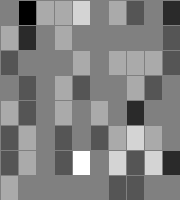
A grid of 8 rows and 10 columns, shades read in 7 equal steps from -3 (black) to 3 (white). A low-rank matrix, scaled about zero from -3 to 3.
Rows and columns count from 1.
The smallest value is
-3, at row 1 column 2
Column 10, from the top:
-2 -1 -1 0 0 0 -2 0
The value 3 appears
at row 7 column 5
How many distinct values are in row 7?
6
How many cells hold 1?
19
